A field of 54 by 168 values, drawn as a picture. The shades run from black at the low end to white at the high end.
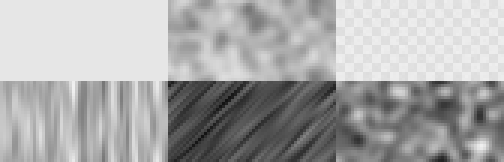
The table splits into 2 rows of 3 panels. Panel 1,1: very high, flat. Panel 1,2: high, blotchy. Panel 1,3: very high, checkered, faint in contrast. Panel 2,1: high, streaked downward. Panel 2,2: low, slanting up to the right. Panel 2,3: middling, blotchy, strong in contrast.
